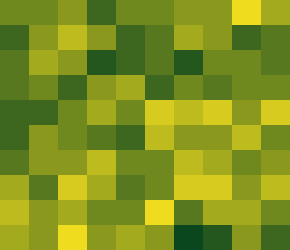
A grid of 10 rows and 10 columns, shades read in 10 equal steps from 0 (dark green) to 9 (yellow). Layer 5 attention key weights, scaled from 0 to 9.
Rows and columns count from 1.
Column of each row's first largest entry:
9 3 2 5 6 6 4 3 6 3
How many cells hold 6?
13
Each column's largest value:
7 6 9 7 6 9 8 8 9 8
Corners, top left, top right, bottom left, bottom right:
4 6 6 2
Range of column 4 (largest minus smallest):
6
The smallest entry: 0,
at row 10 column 7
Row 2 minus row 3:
-1 -1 2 4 0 0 5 1 -2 0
